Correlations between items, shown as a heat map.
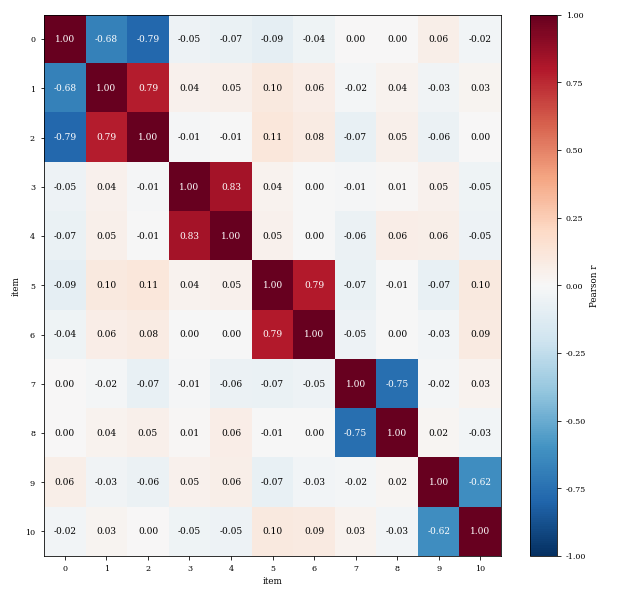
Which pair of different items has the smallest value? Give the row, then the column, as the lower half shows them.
2, 0
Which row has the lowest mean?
0
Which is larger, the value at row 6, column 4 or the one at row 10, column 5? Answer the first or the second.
the second
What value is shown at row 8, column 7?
-0.75
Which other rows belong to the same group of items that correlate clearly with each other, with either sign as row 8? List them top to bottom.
7
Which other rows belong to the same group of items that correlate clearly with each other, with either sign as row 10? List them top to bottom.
9
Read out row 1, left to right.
-0.68 1.00 0.79 0.04 0.05 0.10 0.06 -0.02 0.04 -0.03 0.03
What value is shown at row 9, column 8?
0.02
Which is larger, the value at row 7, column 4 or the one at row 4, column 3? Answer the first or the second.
the second
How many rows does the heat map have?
11
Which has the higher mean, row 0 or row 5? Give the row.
5
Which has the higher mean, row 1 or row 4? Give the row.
4
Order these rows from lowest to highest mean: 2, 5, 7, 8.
7, 8, 2, 5
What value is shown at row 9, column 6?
-0.03
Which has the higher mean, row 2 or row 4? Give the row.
4
